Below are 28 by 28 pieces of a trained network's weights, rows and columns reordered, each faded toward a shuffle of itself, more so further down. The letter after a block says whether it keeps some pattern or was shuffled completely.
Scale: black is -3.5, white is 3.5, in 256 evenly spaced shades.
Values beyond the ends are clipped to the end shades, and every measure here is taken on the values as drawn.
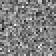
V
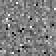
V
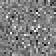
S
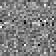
S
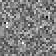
V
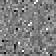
S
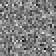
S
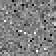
V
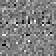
S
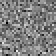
V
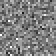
V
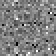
S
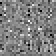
S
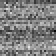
S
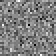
V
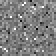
V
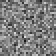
S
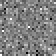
S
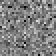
S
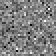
V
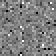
V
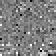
S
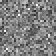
V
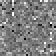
S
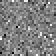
V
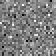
V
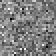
S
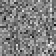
V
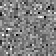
V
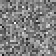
V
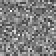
V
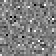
S
